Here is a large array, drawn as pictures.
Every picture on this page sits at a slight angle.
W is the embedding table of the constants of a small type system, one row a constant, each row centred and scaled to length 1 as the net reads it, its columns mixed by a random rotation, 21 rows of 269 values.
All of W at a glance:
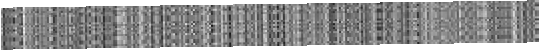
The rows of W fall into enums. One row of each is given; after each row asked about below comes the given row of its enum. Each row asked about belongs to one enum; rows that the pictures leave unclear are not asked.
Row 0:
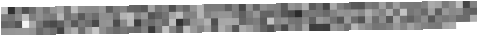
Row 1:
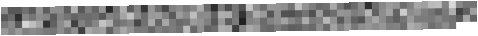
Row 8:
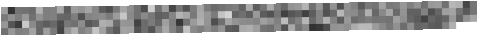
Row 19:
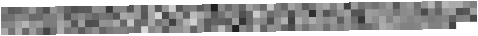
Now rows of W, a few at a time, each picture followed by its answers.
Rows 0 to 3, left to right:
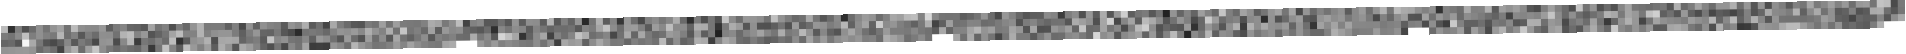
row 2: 19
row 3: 8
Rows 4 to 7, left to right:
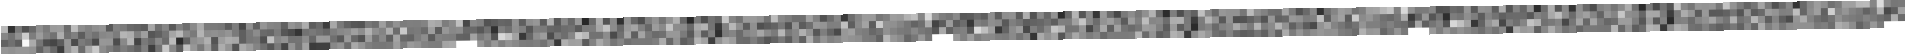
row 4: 0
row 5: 1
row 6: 1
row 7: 1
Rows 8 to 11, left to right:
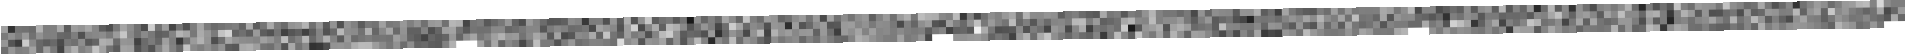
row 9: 19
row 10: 0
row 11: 1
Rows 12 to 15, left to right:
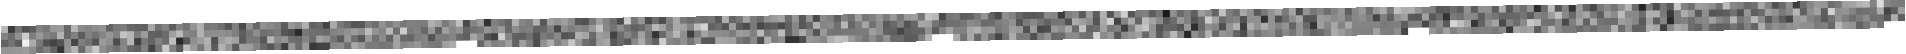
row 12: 0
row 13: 8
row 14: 19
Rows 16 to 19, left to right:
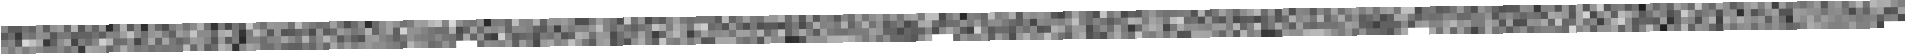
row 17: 8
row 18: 8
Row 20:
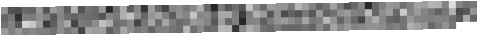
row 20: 1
